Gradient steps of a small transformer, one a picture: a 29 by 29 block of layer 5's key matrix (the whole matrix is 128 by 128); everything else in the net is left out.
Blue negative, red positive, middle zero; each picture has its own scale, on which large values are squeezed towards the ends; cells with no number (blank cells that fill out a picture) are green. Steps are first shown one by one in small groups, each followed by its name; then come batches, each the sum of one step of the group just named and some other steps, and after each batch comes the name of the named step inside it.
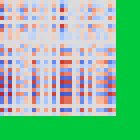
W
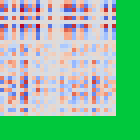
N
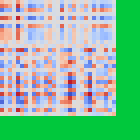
W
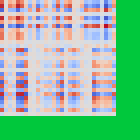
N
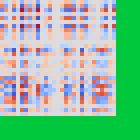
N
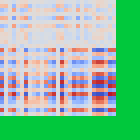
W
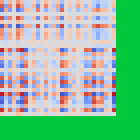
W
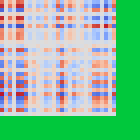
W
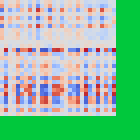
N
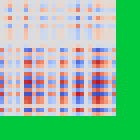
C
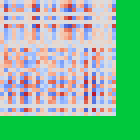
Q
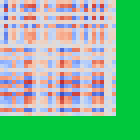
C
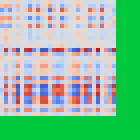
Q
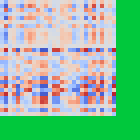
C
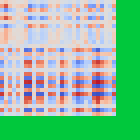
C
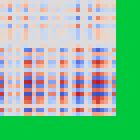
C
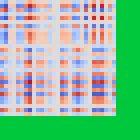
C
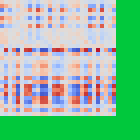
Q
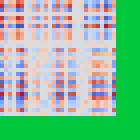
Q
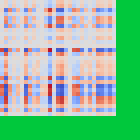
Q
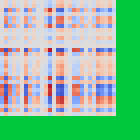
Q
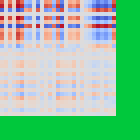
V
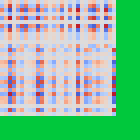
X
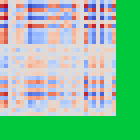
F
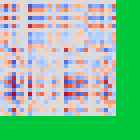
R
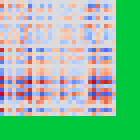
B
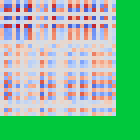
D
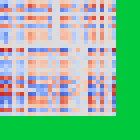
B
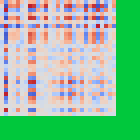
V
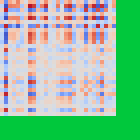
V
